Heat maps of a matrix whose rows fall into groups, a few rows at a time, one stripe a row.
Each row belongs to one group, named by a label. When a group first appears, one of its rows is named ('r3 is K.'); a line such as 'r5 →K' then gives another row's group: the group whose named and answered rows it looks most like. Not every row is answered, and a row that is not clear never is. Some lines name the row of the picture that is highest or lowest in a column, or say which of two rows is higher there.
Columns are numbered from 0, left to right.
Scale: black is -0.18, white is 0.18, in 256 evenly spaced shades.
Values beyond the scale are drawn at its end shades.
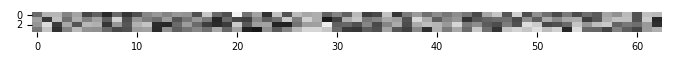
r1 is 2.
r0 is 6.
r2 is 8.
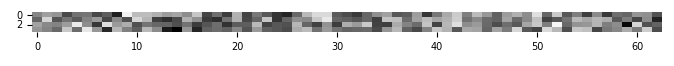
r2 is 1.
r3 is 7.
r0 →8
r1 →8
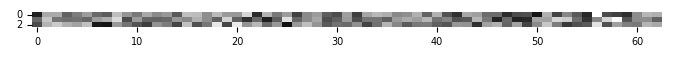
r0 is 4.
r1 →2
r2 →6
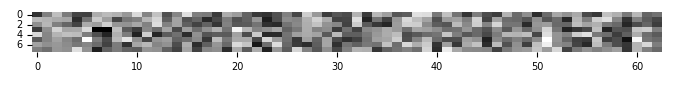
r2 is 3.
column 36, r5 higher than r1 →Yes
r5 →4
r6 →4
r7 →1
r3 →4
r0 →2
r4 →7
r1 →3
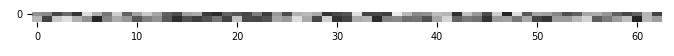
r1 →7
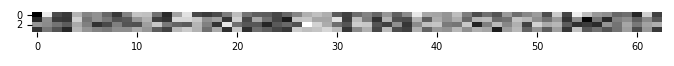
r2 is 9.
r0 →8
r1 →8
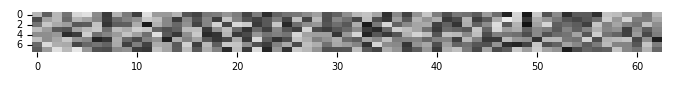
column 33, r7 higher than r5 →No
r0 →9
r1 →9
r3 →3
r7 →6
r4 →3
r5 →7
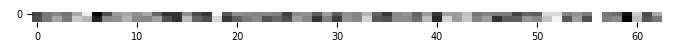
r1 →1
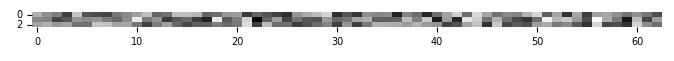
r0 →8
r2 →4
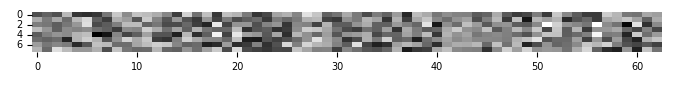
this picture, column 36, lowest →3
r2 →1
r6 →3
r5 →8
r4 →1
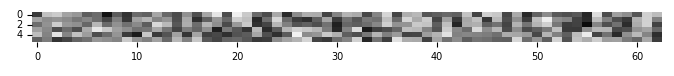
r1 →4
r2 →4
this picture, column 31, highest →0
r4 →7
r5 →3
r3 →3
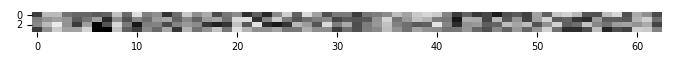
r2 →7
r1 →4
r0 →2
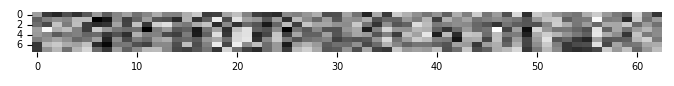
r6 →6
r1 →1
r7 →9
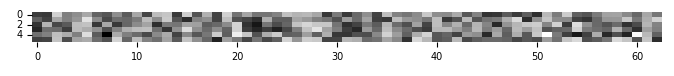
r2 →8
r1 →9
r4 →4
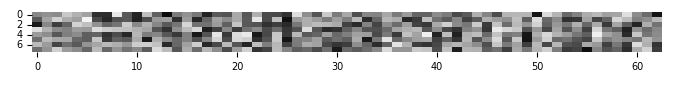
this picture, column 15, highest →2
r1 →6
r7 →4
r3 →3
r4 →1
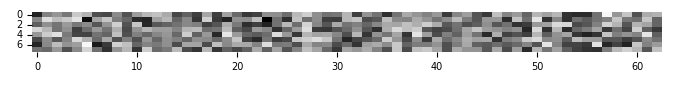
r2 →2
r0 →9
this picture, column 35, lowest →0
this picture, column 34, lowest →3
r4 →2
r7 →9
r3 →3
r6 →4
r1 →6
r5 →8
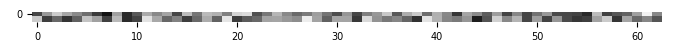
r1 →9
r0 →4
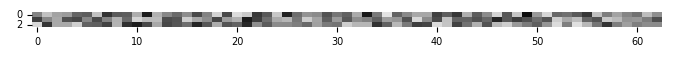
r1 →2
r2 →7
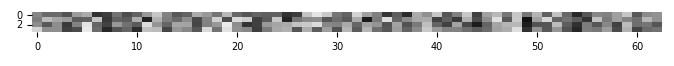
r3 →9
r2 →9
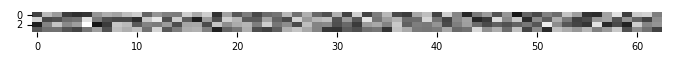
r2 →4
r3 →3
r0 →2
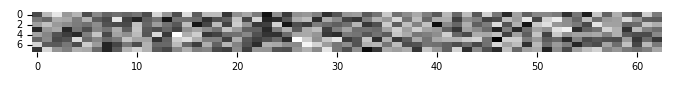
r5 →8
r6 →9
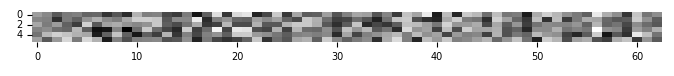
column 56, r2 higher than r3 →No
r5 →7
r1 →3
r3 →1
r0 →1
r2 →3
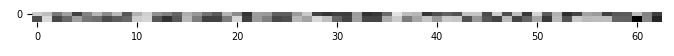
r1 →8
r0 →3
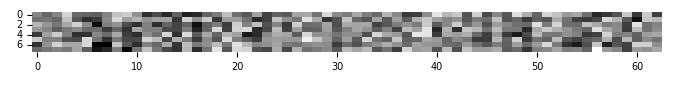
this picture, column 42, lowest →3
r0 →7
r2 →1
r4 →2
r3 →1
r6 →4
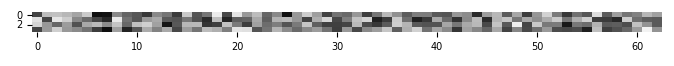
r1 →7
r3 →4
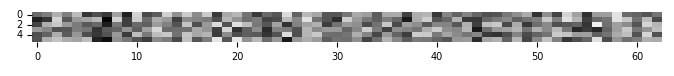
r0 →2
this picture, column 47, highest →3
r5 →6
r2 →6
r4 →2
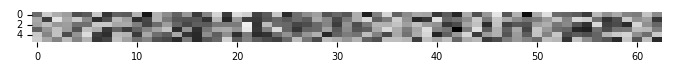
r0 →6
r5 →7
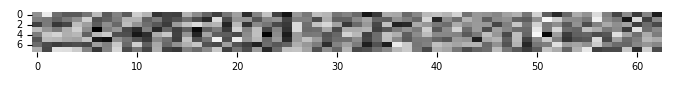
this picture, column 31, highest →4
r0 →8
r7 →7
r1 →1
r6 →3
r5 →6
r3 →1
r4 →6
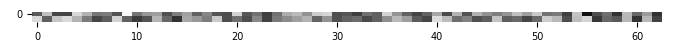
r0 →8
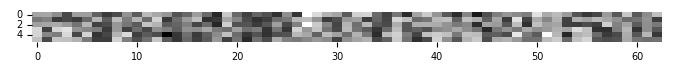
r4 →7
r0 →9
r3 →7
